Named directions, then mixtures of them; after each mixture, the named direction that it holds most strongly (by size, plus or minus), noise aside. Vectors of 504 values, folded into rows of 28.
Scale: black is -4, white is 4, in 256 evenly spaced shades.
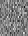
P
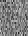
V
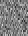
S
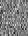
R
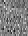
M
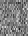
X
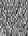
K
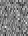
S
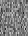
R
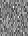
P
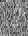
V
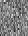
P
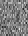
X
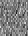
K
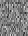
P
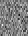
S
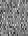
R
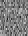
M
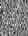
R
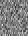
S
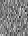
P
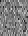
S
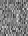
X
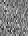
M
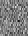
P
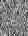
R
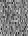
V
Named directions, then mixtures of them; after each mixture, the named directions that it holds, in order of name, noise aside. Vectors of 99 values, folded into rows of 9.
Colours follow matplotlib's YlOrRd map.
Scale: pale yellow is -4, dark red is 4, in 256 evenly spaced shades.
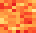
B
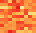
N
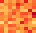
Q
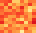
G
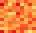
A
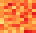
A, B, Q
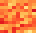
A, B, Q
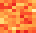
B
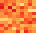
B, G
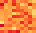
A, B, N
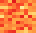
N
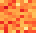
A, B, Q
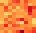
G, N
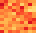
A, B, G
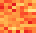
B, G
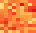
A, B, G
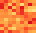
A, B, G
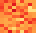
B, G, N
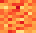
G, N, Q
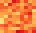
B, G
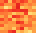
A, N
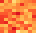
B, G, Q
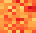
B, G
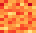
A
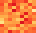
B, N, Q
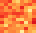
G
